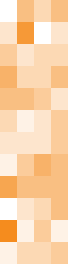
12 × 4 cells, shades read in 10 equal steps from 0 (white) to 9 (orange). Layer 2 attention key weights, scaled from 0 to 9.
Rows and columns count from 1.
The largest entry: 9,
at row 11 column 1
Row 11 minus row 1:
9 -4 1 -4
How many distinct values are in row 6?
4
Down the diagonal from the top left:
0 8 3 5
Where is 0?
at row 1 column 1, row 2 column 3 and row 10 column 1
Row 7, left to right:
2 2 2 4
